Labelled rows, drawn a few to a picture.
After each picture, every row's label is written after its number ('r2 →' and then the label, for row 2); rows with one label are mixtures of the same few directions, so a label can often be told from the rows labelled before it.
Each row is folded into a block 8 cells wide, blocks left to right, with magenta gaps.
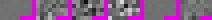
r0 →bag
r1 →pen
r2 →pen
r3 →pen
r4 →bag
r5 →pen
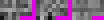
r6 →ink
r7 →pen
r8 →ink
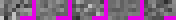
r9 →pen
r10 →ink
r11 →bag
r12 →ink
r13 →ink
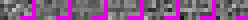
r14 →bag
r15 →pen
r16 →ink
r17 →ink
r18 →ink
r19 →ink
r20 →pen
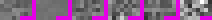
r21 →bag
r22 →bag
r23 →ink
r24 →pen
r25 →ink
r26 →ink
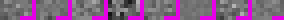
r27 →bag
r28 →pen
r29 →ink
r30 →ink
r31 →ink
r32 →pen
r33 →bag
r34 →ink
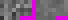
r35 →pen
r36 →ink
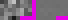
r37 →pen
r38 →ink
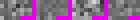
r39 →pen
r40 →pen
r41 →ink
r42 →pen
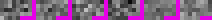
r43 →ink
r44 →bag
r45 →bag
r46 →ink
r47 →bag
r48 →ink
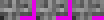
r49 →ink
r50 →ink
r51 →ink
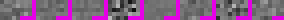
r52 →bag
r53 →ink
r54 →ink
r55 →ink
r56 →bag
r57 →pen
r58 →pen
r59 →pen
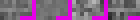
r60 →ink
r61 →pen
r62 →ink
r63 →ink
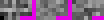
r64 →ink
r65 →ink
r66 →bag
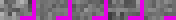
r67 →ink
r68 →pen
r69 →bag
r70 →ink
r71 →ink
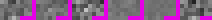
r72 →pen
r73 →bag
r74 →bag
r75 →ink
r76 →pen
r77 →pen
